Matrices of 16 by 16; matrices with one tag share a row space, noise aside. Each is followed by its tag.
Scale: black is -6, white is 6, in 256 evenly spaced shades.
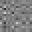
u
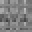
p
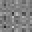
u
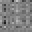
u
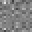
u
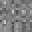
u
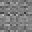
p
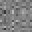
u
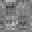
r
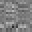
r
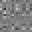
u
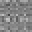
p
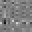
u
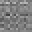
p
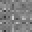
u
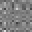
u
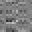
r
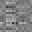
r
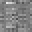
r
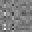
u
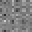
u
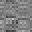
r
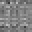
p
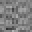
r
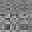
p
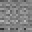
p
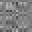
r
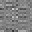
r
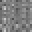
u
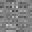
r
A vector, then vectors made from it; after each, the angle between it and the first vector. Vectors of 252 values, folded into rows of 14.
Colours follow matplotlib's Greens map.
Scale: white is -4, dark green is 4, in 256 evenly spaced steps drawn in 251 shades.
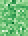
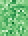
nearly parallel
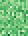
orthogonal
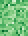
nearly opposite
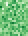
partly aligned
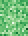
partly opposed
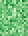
partly opposed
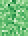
nearly parallel
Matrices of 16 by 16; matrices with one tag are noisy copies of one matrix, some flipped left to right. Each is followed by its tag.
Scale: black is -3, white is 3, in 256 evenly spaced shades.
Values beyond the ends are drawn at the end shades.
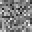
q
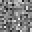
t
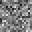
q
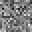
q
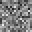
q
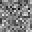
q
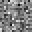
t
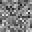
q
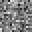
t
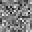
q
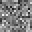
q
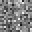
t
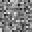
t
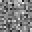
t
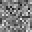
q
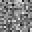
t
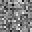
t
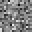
t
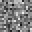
t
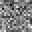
q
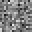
t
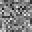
q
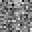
t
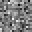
t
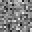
t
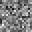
q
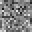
q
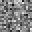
t
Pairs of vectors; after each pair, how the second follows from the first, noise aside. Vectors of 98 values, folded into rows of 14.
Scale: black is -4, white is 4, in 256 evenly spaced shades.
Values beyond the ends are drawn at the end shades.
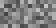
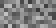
negated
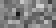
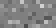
partly zeroed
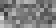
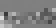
partly zeroed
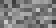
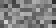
copied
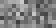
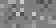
partly zeroed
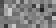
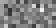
negated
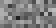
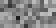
sign-scrambled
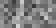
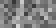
copied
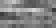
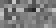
sign-scrambled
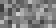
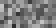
negated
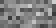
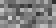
negated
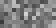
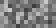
wrapped around
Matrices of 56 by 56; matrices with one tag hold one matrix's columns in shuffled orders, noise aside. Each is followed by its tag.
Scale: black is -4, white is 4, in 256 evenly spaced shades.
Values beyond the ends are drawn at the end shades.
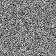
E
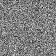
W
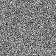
E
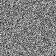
E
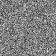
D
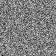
E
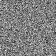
W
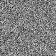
W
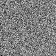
E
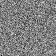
E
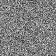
W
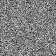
W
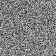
E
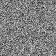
W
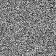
W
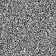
D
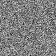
E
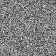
W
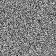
E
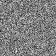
D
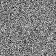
W
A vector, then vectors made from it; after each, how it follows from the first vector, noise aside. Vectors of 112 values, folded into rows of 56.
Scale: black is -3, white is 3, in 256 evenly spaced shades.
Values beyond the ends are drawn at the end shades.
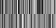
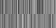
shrunk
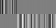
partly zeroed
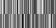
negated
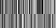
copied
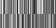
negated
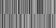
shrunk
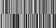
reversed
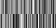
reversed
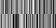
reversed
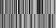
copied
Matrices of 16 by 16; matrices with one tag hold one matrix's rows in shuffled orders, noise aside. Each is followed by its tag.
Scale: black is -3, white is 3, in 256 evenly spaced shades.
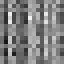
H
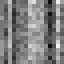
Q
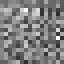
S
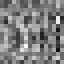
S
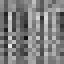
H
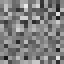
S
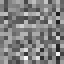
S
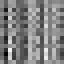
H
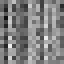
H
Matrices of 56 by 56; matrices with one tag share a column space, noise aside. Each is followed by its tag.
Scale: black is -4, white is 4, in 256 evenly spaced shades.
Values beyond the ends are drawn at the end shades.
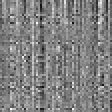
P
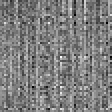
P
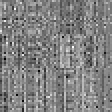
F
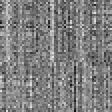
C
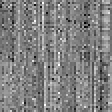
C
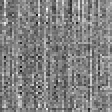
P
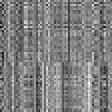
C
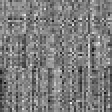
F
